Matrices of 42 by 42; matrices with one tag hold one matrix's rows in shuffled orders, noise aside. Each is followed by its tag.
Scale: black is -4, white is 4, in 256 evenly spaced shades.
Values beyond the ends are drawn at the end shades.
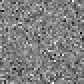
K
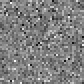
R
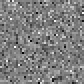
R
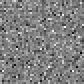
K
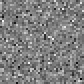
K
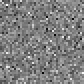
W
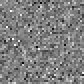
R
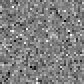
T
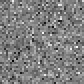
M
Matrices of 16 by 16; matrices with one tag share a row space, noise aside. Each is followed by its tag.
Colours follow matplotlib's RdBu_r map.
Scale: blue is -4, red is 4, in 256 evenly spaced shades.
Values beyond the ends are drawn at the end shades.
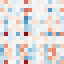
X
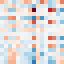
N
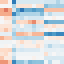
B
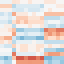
B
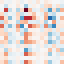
X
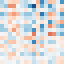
N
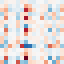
X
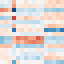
B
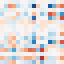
N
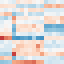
B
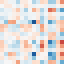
N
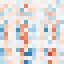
X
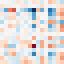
N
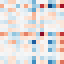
N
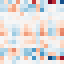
N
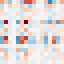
X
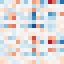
N
